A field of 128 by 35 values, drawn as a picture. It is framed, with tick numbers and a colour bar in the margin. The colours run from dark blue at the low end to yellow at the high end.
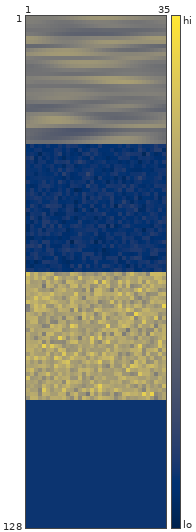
The table splits into 4 rows of 1 panel. Panel 1,1: middling, streaked across. Panel 2,1: very low, fine-grained, faint in contrast. Panel 3,1: high, fine-grained. Panel 4,1: very low, flat.
